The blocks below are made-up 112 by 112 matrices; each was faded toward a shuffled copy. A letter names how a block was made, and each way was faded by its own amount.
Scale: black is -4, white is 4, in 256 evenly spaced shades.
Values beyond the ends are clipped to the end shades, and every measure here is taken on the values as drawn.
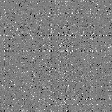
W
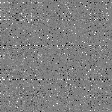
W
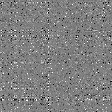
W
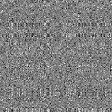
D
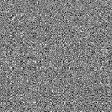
D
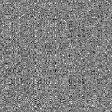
D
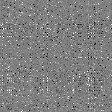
W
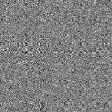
D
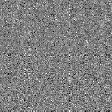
D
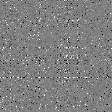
W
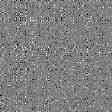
W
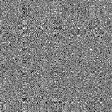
D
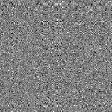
D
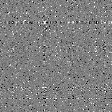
W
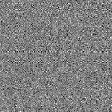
D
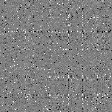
W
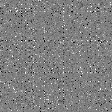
W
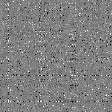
W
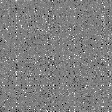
W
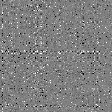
W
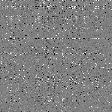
W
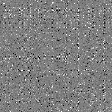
W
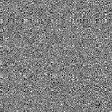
D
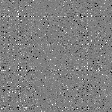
W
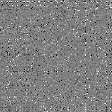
W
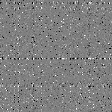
W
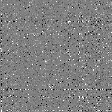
W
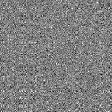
D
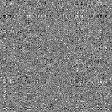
D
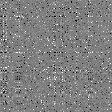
W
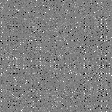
W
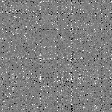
W
